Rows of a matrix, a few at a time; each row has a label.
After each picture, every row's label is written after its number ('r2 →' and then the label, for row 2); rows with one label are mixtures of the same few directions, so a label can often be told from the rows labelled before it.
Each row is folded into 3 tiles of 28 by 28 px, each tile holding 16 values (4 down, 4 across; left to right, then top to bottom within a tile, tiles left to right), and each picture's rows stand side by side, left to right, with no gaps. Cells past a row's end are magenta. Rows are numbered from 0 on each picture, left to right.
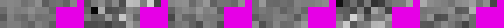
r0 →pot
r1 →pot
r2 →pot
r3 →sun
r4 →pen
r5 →pen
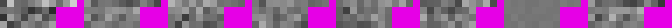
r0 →sun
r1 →sun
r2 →pen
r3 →sun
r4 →pot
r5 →pot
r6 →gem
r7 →sun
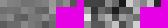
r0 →pen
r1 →pot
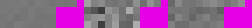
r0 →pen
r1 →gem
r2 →sun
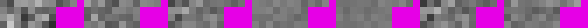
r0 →sun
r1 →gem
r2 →gem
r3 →pen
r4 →pot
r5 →gem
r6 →sun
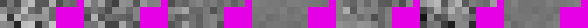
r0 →gem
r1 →gem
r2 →gem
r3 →pen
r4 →pot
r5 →pot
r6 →sun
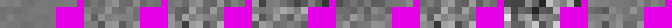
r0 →gem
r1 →gem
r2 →gem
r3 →sun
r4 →pen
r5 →gem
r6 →pot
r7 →gem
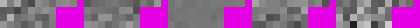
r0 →gem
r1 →pen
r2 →sun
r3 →pen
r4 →gem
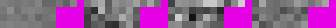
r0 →pot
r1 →pot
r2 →sun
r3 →sun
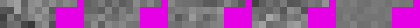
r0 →pot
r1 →pen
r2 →sun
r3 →pen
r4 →gem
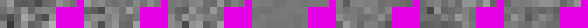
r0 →sun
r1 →gem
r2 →gem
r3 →gem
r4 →sun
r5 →pot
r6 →sun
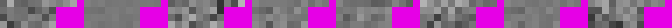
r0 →sun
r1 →gem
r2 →pen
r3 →gem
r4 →sun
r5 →pen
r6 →gem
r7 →pot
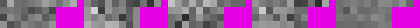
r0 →sun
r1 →pot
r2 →pen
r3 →pot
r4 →pot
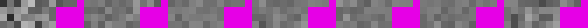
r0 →gem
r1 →pen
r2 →gem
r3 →sun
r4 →gem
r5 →gem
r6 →sun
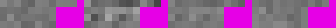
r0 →gem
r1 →sun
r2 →sun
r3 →pot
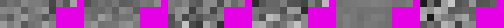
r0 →pen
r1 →pen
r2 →gem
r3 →pen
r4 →sun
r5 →gem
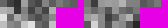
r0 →pot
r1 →sun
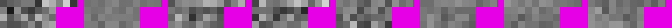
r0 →pot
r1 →gem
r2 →sun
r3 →sun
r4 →gem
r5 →sun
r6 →pen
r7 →pot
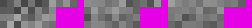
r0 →pen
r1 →pot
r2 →pen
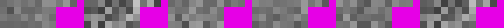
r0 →pot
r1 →pen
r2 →gem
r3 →pen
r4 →gem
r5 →pen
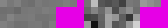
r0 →gem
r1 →sun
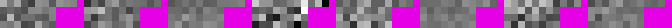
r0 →gem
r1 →gem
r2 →pen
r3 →pen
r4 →gem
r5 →pot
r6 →pen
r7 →gem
